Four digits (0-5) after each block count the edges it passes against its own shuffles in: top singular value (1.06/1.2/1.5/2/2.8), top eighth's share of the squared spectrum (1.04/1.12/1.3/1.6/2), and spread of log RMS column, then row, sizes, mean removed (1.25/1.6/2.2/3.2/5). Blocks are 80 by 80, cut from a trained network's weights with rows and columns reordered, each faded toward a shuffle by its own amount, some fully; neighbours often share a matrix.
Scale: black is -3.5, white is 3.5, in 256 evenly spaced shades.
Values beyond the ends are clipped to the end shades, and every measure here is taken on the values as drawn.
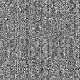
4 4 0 2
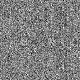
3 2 0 0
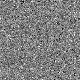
2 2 0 1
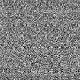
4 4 1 2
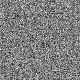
1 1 0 0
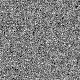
1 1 0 0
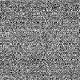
4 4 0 2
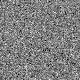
0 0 0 0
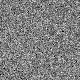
0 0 0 0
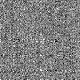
3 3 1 2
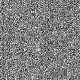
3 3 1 1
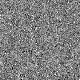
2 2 0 0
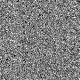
2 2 0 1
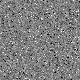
0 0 0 0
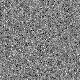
0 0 0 0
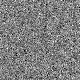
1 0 0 0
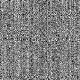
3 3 0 2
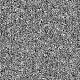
2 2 0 0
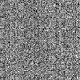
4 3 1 2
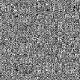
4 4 2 2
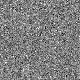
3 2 0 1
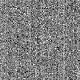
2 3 0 1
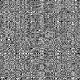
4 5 1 3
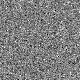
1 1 0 0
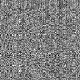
4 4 2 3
